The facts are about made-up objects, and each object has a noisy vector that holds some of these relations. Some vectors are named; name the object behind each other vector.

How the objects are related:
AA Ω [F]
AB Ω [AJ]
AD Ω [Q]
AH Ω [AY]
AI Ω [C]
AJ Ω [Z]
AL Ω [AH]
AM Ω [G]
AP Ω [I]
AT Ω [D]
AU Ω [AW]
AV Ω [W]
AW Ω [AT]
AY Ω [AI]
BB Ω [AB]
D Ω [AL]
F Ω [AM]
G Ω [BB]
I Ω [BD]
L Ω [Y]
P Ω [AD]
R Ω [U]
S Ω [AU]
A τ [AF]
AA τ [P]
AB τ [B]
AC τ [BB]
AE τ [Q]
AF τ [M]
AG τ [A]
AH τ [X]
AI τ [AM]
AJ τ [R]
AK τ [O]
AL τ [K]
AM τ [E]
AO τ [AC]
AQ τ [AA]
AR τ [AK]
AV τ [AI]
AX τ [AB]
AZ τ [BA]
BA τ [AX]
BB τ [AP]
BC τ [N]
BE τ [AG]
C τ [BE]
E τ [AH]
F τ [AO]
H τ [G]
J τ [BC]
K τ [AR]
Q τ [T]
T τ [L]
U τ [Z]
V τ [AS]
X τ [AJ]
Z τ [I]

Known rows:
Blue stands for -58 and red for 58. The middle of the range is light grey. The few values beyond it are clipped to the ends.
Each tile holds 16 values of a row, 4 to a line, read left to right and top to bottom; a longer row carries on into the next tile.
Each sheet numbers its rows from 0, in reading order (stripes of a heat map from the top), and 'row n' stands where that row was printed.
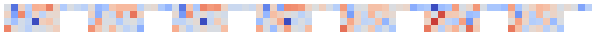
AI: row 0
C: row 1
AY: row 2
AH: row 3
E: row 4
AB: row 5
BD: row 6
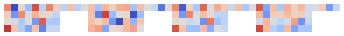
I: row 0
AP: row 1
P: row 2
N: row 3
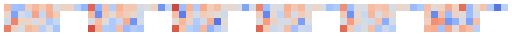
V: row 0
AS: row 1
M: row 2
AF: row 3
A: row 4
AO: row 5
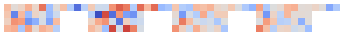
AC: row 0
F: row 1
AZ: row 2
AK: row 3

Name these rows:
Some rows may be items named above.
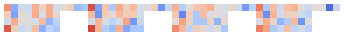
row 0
BC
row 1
N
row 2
Q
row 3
B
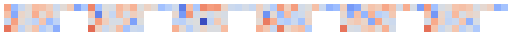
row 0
BE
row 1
AF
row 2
AY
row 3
H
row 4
AV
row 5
E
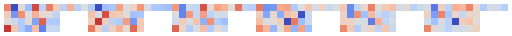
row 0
I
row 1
AB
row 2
AA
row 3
AW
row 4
AD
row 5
AI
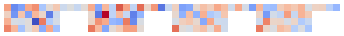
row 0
AU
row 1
G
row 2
AV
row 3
V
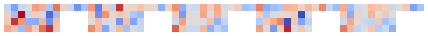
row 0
BB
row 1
R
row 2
BC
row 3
D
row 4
BE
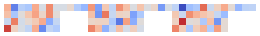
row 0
Z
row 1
L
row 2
AJ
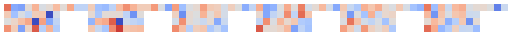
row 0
AT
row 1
AL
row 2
X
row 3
U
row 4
AE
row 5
O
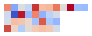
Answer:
AM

